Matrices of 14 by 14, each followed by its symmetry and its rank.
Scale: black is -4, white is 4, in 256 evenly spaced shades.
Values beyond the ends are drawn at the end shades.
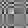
symmetric, rank one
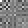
symmetric, rank two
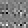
neither, rank two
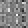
neither, rank three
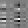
neither, rank one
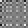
symmetric, rank one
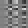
neither, rank one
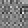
neither, rank three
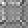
symmetric, rank two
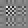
symmetric, rank one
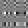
neither, rank one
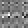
neither, rank two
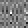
neither, rank three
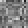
neither, rank three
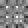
symmetric, rank two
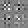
symmetric, rank two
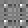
symmetric, rank one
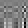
neither, rank one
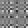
symmetric, rank one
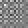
symmetric, rank two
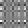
neither, rank one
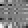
neither, rank two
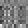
neither, rank two
